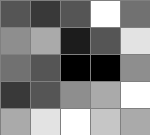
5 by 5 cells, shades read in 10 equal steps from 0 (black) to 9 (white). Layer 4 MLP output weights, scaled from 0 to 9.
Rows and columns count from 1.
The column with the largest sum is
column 5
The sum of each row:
21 23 12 25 36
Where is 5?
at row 2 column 1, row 3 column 5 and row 4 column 3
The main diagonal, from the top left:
3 6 0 6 6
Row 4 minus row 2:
-3 -3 4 3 1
